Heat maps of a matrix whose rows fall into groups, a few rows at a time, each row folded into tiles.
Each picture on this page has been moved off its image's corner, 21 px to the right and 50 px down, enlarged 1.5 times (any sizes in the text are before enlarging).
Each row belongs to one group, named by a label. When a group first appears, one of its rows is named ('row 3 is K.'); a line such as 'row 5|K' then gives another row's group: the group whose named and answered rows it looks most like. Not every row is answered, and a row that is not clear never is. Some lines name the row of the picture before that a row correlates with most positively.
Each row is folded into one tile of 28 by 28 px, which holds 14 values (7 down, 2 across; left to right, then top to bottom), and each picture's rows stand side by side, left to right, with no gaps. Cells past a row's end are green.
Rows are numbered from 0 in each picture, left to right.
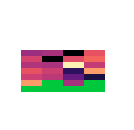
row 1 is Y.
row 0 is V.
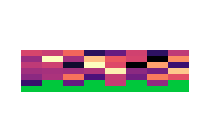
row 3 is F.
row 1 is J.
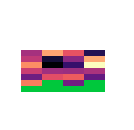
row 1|J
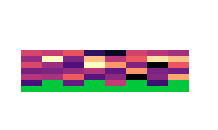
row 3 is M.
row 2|Y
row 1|J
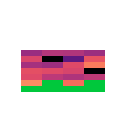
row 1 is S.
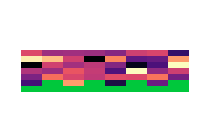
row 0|M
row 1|V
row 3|J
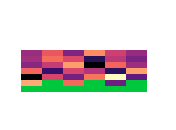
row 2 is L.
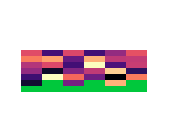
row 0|M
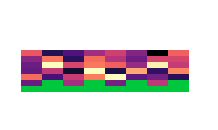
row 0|J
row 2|L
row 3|Y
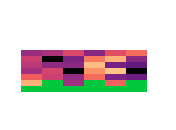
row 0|V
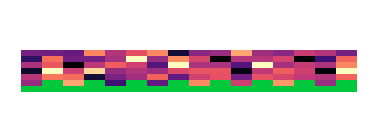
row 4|V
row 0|F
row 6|V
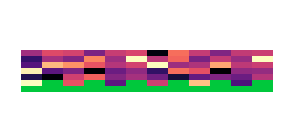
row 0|S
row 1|S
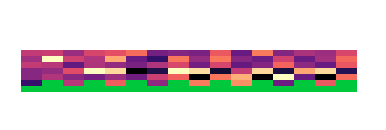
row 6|L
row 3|F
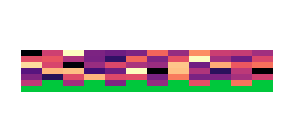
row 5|S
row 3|F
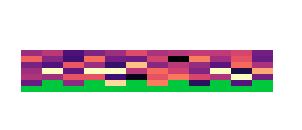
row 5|L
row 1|F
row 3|V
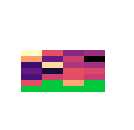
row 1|V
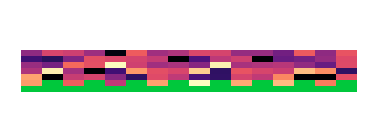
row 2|Y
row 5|V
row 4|S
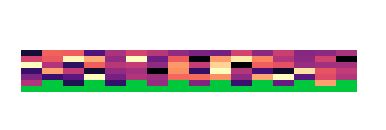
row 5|M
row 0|Y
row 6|L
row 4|F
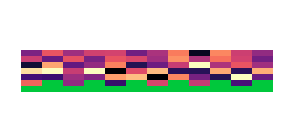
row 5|L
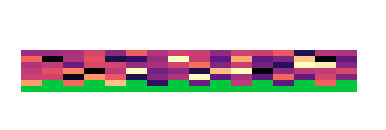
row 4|L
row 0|V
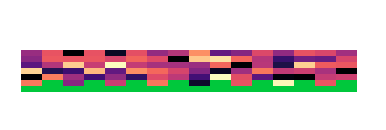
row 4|M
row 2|Y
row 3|V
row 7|S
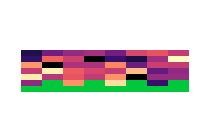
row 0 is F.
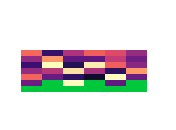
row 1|S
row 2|L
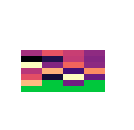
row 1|L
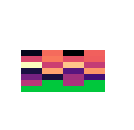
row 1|Y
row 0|Y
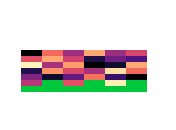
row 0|Y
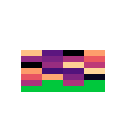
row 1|Y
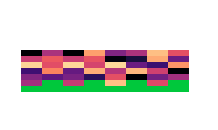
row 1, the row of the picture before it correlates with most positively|1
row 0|Y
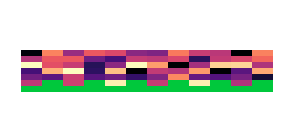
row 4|S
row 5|Y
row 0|Y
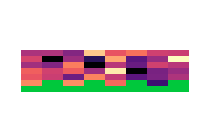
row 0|V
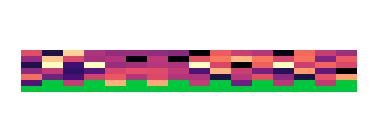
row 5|M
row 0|J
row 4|Y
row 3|V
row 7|S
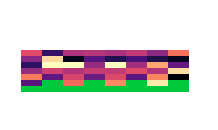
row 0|J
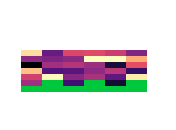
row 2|M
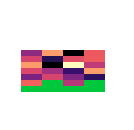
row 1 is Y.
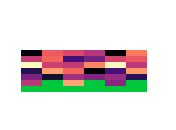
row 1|S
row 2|Y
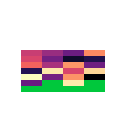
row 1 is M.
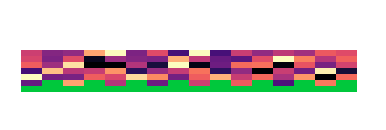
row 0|L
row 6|M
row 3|J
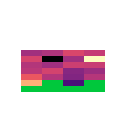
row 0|V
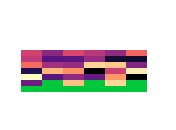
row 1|S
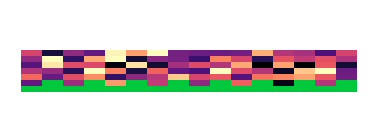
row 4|F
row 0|J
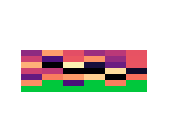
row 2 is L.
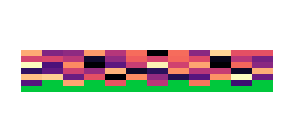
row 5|L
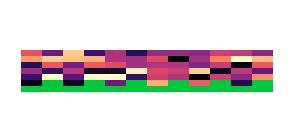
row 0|M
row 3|V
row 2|L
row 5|M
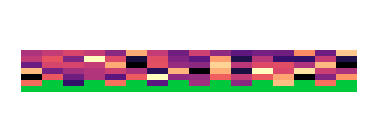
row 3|L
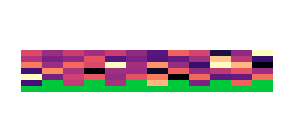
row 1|S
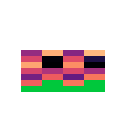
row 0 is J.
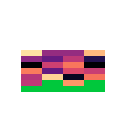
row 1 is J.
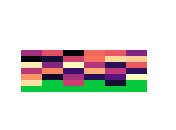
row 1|Y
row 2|M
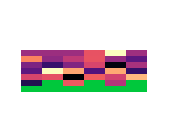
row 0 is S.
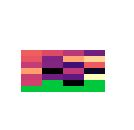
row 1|M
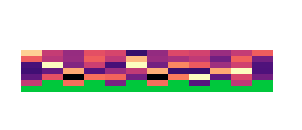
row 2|J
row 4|L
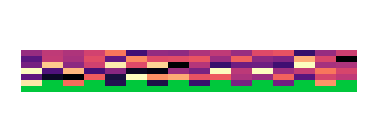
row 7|V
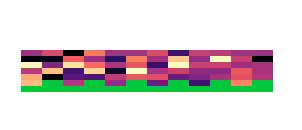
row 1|Y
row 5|V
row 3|J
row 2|F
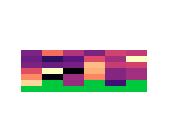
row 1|F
